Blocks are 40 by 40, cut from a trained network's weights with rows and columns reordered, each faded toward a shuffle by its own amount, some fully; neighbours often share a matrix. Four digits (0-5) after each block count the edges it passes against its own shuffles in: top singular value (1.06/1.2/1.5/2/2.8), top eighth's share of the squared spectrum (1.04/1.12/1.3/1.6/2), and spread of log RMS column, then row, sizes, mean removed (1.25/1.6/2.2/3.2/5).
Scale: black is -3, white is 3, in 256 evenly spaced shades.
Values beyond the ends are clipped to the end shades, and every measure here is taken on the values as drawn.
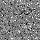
0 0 0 0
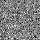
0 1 0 1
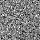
1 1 0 0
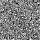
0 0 0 0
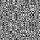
3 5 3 1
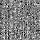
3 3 0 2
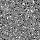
0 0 0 0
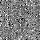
1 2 0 1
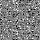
1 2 2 0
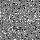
1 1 0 0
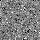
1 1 0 0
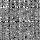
3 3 0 3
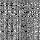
3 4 0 3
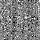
2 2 0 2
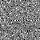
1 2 0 1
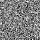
1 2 0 0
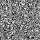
2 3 0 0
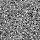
1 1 0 0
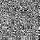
2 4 1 1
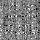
3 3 0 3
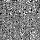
1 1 0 1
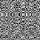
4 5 2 2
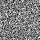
1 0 0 0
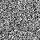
2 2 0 0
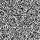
1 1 0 0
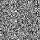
3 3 1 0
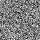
1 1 0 0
